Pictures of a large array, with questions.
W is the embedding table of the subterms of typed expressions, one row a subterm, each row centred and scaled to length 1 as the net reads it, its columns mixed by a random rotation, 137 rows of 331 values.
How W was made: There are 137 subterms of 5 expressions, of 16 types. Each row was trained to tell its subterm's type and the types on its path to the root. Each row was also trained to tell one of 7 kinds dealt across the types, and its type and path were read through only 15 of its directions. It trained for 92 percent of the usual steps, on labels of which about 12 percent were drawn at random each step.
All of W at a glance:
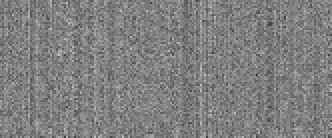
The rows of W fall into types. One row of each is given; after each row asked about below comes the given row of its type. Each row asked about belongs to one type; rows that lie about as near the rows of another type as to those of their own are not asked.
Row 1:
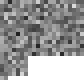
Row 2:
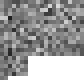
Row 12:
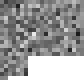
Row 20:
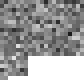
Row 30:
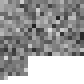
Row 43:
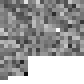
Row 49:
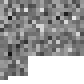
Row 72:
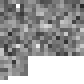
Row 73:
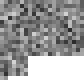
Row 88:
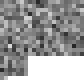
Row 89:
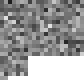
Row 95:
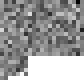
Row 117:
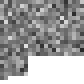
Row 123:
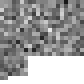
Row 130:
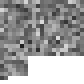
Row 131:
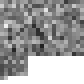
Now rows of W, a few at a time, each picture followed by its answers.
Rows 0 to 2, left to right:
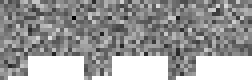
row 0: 43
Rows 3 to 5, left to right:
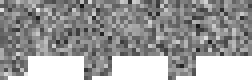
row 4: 20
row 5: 43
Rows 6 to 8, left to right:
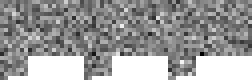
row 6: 73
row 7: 12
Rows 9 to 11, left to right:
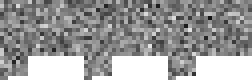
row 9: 72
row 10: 89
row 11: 12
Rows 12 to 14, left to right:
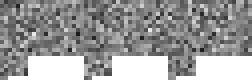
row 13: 89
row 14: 123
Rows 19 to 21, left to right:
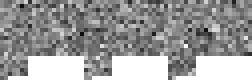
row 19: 30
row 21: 43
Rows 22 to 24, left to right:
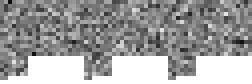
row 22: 117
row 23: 89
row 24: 72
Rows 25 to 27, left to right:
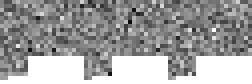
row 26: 2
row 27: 2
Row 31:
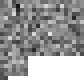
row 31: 123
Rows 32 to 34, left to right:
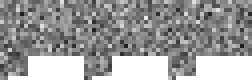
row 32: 72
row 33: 117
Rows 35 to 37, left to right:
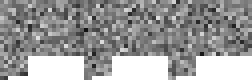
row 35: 30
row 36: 2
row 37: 73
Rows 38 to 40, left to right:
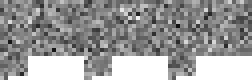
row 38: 88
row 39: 2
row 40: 130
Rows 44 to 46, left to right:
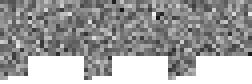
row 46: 73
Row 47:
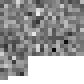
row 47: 88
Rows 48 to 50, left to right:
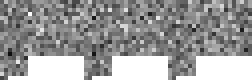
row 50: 123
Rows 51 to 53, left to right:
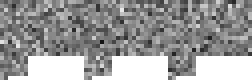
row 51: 2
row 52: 123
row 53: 123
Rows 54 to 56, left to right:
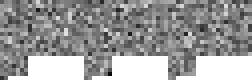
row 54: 43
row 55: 12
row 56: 131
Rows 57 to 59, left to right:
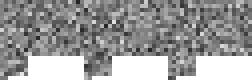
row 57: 95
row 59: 123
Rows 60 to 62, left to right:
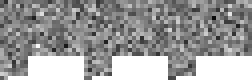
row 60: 95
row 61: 73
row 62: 123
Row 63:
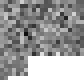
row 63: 30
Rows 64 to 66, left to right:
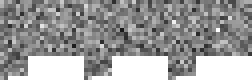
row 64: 72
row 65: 43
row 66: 117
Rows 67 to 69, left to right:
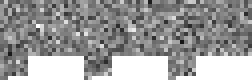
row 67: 49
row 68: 43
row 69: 30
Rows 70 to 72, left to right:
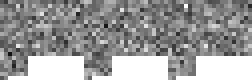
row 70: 95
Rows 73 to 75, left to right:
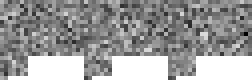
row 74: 130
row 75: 130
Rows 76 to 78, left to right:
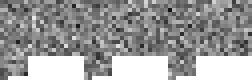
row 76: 20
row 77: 2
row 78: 89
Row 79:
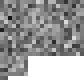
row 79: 20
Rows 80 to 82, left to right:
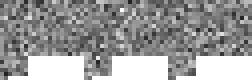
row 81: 30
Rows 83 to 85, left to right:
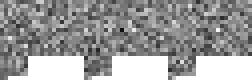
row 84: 72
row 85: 117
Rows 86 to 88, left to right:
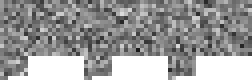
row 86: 95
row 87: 88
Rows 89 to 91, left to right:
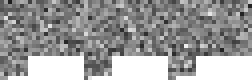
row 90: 43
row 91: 117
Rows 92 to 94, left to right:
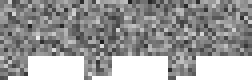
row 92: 30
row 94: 117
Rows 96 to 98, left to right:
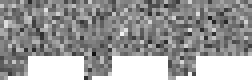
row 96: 131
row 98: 12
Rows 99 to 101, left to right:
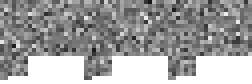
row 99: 2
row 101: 72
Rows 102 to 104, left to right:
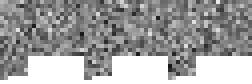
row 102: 30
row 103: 43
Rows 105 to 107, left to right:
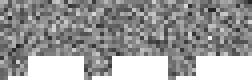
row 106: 117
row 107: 72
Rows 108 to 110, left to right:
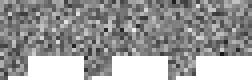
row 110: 2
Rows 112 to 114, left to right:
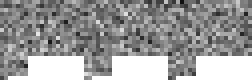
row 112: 130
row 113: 89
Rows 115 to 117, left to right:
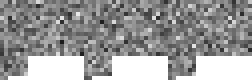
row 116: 30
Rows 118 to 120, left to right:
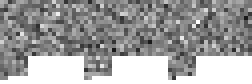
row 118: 131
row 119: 117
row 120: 88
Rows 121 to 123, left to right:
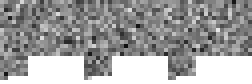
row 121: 72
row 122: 12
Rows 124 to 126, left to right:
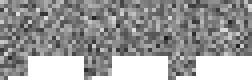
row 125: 88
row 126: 73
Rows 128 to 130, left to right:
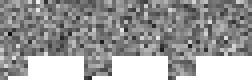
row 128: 1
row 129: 123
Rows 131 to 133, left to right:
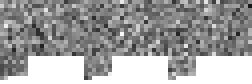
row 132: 130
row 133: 1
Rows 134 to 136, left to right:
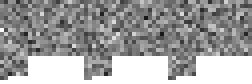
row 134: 95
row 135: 88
